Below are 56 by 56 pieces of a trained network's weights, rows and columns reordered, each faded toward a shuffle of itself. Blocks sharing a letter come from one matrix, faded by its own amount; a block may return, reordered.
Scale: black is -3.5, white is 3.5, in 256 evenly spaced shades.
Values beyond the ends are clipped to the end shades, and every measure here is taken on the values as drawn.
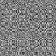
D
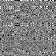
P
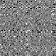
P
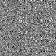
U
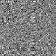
U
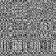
D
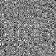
U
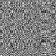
D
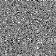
U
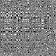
P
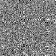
U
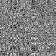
U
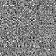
U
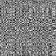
D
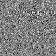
U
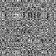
D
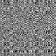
D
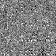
U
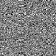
U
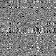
P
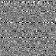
P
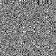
U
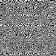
P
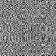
D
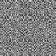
D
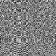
D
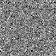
U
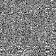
U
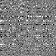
P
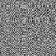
D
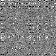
P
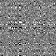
P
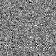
U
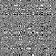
P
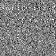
U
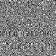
U
